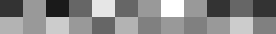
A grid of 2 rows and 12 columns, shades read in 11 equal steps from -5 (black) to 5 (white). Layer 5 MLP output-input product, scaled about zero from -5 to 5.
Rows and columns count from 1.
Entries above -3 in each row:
8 12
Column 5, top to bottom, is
4 -1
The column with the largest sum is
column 8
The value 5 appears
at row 1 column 8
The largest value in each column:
2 1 3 1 4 2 1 5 1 1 3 0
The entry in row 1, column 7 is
1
